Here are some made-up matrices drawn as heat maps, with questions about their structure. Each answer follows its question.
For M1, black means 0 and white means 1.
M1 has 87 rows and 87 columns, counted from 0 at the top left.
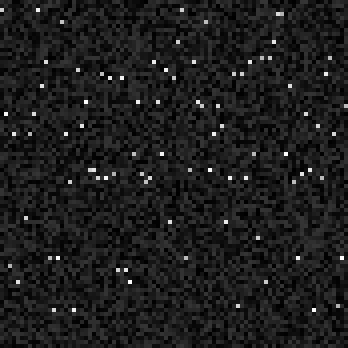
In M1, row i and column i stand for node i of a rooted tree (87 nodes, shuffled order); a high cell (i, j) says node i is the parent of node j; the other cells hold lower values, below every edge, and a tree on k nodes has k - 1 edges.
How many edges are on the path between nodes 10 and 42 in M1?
5
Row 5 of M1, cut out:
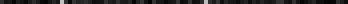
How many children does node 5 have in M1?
2
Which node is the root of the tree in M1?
5
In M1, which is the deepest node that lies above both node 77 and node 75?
43
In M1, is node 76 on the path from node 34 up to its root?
yes
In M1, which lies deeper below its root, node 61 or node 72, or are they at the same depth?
node 61
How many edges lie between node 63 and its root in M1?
3
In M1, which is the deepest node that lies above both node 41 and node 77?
17
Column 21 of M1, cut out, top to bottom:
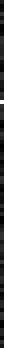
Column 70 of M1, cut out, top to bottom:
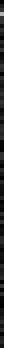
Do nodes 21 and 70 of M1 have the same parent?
no
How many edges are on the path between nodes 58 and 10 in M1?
4
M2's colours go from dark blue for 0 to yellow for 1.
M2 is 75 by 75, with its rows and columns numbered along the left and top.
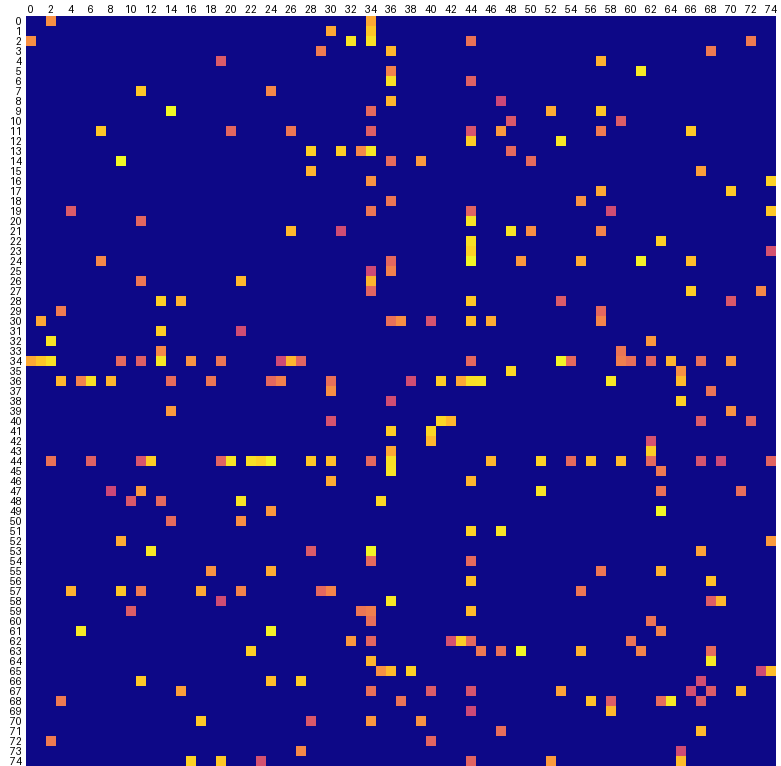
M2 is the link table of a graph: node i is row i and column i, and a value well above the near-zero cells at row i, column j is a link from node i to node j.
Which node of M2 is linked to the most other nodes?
node 44
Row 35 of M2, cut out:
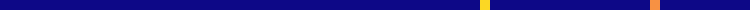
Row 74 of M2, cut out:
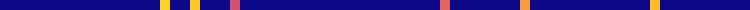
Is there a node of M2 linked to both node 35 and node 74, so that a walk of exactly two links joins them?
yes
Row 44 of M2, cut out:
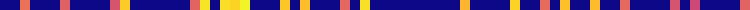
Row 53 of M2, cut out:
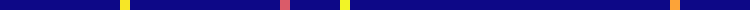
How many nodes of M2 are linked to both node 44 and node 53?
4
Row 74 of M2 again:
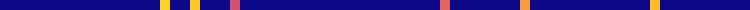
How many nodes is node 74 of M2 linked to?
6
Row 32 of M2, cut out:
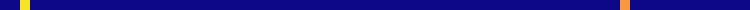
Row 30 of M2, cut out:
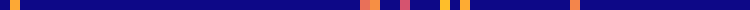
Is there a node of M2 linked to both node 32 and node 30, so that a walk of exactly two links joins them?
no
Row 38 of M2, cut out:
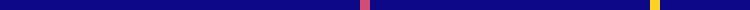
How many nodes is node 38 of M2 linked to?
2
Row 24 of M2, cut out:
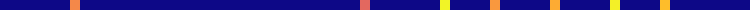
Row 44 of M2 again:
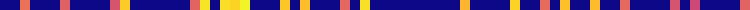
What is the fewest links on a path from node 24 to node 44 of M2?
1
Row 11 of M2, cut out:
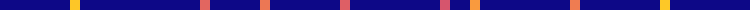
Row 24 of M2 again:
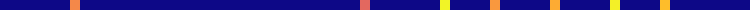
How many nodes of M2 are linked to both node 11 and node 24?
3
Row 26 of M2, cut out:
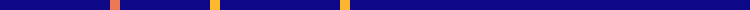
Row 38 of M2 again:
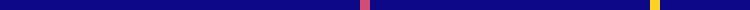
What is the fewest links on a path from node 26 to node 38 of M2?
4
